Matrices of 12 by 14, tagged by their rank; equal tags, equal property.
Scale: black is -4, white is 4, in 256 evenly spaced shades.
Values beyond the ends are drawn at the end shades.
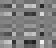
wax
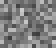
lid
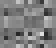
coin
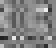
coin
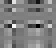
wax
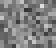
lid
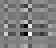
wax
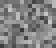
lid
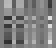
wax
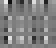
wax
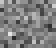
lid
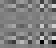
wax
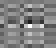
wax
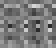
coin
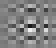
wax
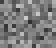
lid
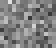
lid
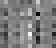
coin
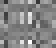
coin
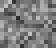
lid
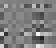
coin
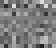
coin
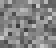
lid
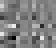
coin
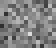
lid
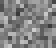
lid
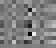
coin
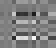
wax
